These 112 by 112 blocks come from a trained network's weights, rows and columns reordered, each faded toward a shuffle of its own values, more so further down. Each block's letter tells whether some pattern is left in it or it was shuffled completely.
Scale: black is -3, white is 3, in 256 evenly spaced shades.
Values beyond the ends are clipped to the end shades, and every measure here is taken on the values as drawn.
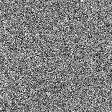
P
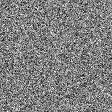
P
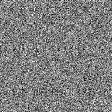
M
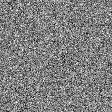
P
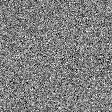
P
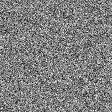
M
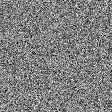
P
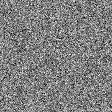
P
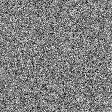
P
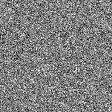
M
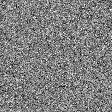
P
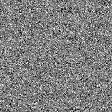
M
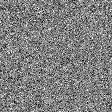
P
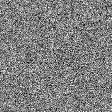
M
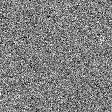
P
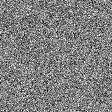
M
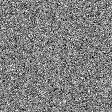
P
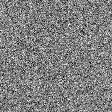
P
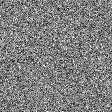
P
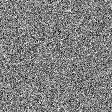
P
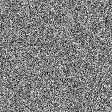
M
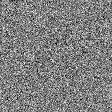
P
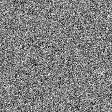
M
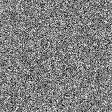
M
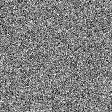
M
